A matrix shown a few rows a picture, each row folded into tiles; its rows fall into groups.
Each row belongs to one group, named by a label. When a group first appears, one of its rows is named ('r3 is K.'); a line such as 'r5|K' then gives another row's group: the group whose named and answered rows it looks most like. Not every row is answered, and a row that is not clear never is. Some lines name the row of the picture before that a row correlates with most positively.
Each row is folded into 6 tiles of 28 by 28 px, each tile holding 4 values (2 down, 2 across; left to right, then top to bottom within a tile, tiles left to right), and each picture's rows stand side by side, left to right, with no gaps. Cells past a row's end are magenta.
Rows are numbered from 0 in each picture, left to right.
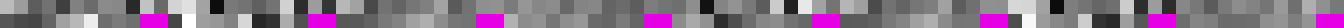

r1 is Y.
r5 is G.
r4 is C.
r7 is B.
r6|Y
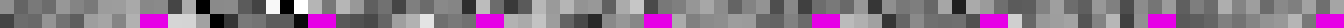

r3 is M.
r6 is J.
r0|B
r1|C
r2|G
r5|C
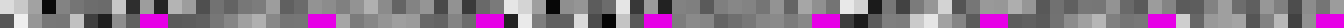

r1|G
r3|Y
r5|G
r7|J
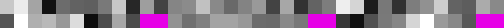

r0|Y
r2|G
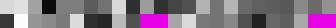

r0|Y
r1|M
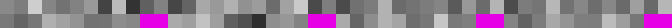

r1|M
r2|J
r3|J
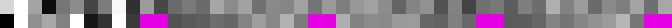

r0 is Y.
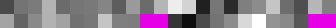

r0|J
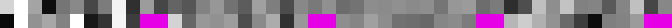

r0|Y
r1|J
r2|M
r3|M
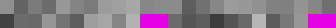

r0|B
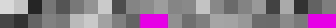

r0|G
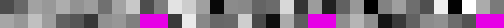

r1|Y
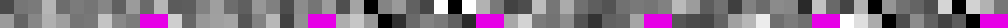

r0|J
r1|J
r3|M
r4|G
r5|C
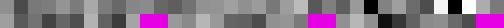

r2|C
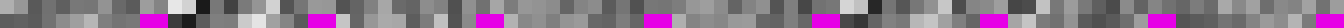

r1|G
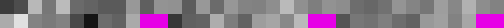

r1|B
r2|B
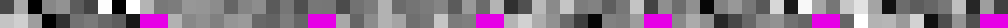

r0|C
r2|J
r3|M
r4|C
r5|Y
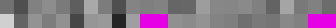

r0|J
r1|M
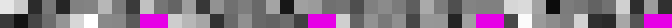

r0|G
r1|C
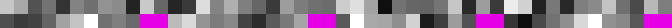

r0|G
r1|M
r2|Y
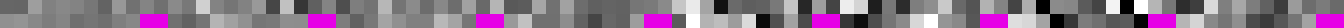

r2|J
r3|M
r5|G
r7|M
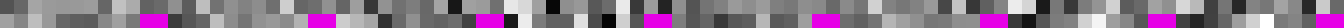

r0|M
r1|B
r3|Y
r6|G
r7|G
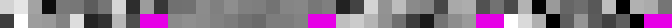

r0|Y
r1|M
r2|M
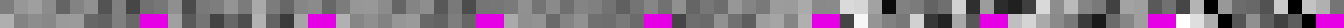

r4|B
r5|Y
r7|C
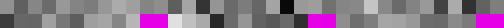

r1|C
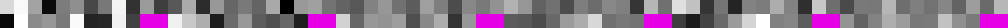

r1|C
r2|J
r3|G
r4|G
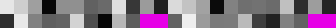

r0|Y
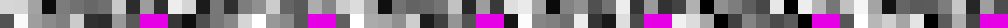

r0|Y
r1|G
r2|Y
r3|Y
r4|C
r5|Y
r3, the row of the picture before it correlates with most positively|0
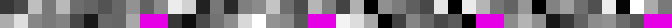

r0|M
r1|G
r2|C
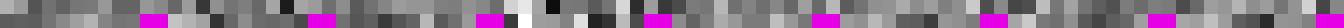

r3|Y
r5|M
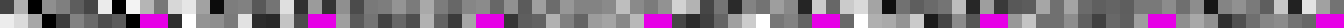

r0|C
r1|Y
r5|Y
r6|M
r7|C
